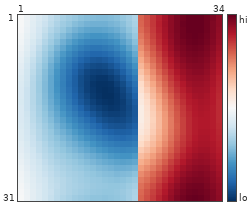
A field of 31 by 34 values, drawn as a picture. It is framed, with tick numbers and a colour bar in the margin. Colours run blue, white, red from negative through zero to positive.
The ninth with the highest average is the top right. The ninth with the lowest average is the centre. The right part is higher, past a seam about 60% of the way across.
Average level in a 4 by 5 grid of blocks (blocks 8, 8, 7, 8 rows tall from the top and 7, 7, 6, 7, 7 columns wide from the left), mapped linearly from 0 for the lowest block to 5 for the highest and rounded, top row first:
21145
10045
21035
21145
